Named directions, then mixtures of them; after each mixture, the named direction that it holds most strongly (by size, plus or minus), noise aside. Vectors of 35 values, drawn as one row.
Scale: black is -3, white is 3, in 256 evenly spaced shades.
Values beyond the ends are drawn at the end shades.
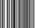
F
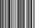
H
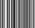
F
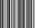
H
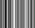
F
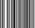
F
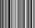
H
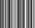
H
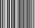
F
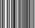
F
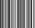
H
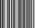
F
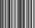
H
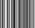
F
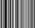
F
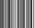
H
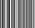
F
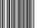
F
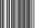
F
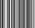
F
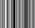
F
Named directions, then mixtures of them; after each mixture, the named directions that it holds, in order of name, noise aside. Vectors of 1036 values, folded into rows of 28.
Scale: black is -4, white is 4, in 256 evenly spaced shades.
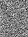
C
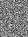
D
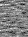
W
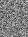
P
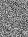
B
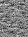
B, P, W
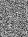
B, D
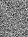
C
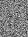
B, D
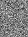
B, C, P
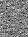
C, P, W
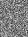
D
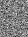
C, D, P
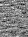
W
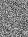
B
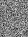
B, C, P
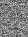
B, W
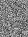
B
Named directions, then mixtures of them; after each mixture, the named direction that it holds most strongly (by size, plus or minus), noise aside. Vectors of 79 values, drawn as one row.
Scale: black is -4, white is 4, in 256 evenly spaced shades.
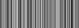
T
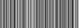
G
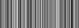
T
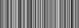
T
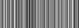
G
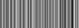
G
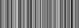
T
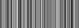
T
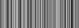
T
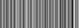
G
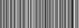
G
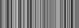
T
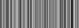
T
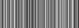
G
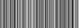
G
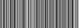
G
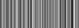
T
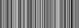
T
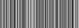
G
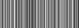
G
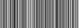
G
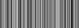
T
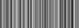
T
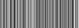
G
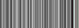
T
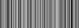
T
